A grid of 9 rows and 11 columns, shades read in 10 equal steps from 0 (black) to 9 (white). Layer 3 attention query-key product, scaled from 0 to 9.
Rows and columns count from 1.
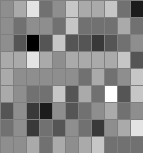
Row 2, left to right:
5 4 5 5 4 7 4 4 4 6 4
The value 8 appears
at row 1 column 3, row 4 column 3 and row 8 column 11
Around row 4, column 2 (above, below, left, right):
3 5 6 8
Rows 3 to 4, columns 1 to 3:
5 3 0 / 6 6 8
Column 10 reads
4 6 4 7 5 3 4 6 4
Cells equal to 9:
1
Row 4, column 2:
6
